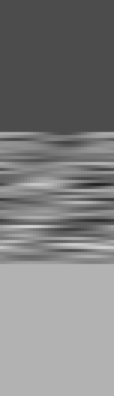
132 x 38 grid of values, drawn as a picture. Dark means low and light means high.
The table splits into 3 rows of 1 panel. Panel 1,1: low, flat. Panel 2,1: middling, streaked across, strong in contrast. Panel 3,1: high, flat.
